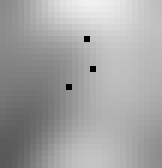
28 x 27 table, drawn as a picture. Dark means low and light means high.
Ninth with the lowest average: bottom left. Lone odd cells: 3, each lower than its neighbours. Stripes: none. Slope: up to the top right.
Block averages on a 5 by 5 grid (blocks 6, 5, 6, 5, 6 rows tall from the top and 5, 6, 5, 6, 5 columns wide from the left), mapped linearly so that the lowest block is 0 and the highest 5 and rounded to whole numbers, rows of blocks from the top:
2 4 5 5 4
2 2 3 4 4
1 1 2 4 3
0 1 3 3 3
0 2 4 3 2
